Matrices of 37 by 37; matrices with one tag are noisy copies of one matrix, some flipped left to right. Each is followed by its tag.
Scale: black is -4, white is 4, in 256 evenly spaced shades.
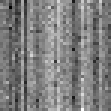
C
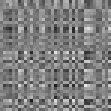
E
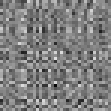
E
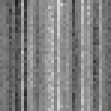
C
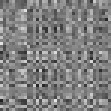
E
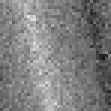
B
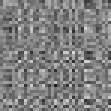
E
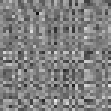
E
